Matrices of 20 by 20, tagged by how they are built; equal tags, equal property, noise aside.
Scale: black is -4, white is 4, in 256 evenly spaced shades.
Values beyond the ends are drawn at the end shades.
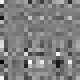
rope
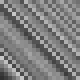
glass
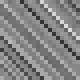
glass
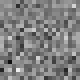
rope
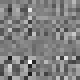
rope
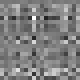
rope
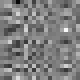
rope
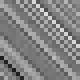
glass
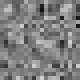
rope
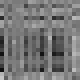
rope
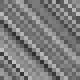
glass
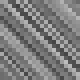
glass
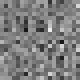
rope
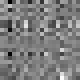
rope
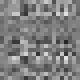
rope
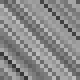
glass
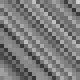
glass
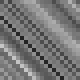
glass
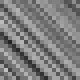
glass
